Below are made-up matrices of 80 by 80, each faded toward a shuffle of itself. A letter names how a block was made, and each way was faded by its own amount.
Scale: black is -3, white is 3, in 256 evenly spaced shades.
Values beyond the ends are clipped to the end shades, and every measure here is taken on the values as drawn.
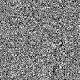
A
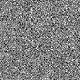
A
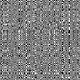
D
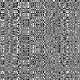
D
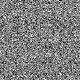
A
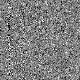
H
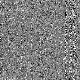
H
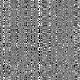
D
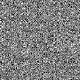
A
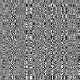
D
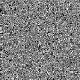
A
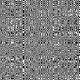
D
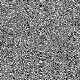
A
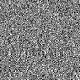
A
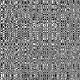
D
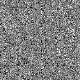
H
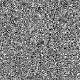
A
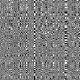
D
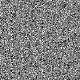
H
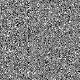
H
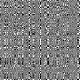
D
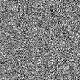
A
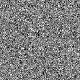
A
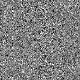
H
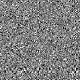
A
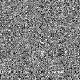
A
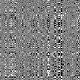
D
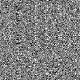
A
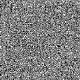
A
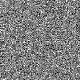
A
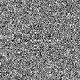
A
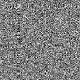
A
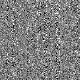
H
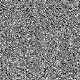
A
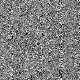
H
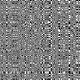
D
